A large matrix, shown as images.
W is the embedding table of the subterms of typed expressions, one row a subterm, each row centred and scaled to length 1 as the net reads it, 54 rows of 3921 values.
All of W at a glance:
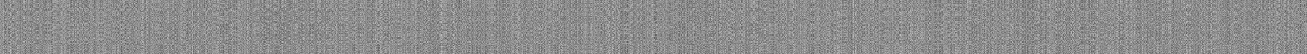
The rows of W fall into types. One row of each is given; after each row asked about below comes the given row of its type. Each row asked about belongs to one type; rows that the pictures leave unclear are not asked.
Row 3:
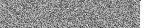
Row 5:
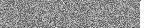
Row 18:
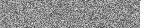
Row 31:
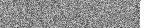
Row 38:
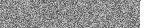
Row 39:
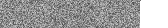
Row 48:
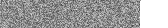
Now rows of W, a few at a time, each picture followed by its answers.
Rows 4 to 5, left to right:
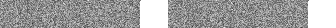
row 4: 5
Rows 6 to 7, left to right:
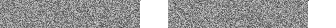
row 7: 3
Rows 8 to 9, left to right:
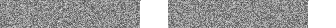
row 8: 39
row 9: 18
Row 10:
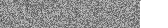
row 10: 31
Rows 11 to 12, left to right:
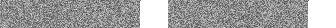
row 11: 48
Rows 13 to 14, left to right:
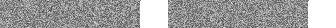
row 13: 48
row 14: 5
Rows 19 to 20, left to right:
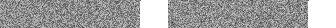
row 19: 38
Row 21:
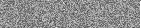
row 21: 5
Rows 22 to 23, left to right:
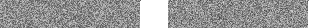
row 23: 39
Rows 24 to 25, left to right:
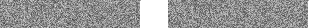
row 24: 31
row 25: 31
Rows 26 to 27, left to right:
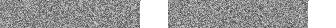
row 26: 48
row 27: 39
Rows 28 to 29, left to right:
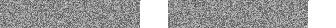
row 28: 18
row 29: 39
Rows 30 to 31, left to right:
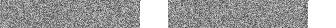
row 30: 48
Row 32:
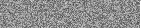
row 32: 18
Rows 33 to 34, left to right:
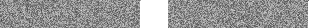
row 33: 31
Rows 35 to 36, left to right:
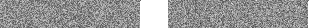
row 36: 5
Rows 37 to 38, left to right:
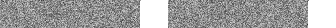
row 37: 18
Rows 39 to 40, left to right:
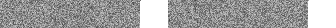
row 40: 31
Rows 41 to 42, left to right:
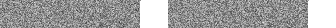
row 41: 18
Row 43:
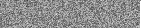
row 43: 39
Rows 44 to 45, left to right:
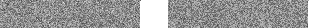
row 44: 3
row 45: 48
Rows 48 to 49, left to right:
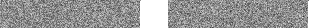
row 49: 39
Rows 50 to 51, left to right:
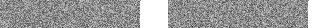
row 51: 5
